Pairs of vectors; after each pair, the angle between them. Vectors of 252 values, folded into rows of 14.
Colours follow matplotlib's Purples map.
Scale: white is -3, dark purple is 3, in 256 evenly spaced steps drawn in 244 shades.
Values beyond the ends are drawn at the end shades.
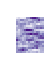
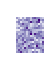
partly aligned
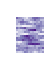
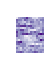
nearly opposite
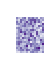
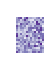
partly opposed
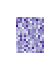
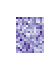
orthogonal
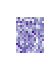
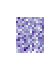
partly aligned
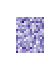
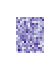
partly opposed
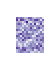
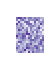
partly aligned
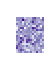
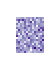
orthogonal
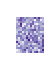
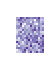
nearly parallel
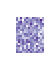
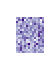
nearly opposite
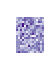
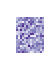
nearly parallel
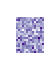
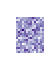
nearly opposite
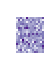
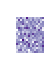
nearly parallel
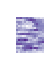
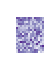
orthogonal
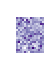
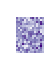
partly aligned
